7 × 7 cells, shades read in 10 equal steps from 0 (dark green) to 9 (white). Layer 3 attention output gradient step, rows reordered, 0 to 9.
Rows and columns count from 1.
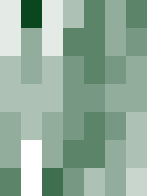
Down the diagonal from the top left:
8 5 6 4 3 5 7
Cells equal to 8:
4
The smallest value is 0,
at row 1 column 2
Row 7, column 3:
2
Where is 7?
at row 7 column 7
